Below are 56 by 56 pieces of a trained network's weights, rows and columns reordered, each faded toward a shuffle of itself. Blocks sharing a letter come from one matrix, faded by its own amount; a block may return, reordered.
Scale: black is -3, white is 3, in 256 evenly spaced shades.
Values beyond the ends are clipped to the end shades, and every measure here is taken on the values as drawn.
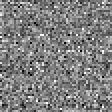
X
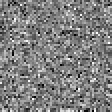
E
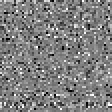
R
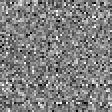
E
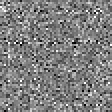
E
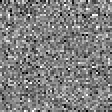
E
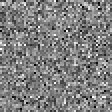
E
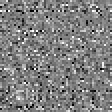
R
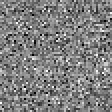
X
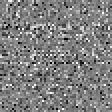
R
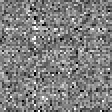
X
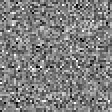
X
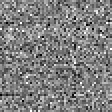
X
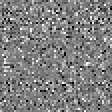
R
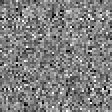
E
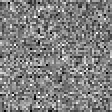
X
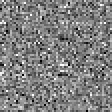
E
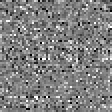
R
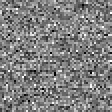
X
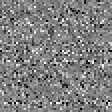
R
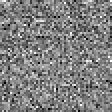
X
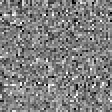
E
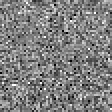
X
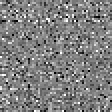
R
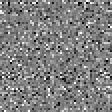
R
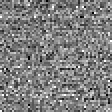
X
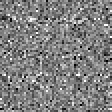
E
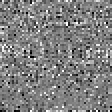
R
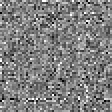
E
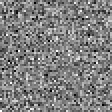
X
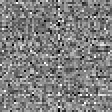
X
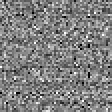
X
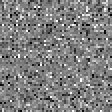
R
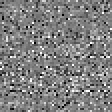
R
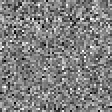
E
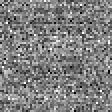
X
